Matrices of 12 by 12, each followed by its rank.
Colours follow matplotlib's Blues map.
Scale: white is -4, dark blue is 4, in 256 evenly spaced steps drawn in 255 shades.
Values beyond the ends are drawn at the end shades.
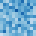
full rank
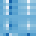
one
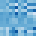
two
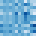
two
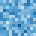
full rank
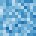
full rank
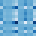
one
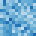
full rank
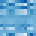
two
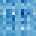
two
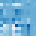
two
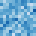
full rank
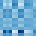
one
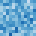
full rank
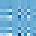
one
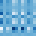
one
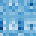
two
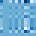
one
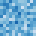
full rank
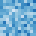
full rank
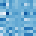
two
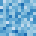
full rank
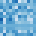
two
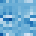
two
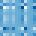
one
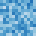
full rank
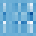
one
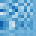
two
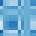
one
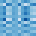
one
